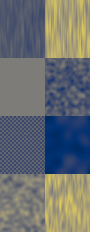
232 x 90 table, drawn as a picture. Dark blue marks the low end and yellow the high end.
It is made of 4 by 2 panels. Panel 1,1: low, streaked downward, faint in contrast. Panel 1,2: high, streaked downward. Panel 2,1: middling, flat. Panel 2,2: low, blotchy. Panel 3,1: low, checkered. Panel 3,2: very low, smooth, faint in contrast. Panel 4,1: middling, blotchy. Panel 4,2: high, streaked downward.
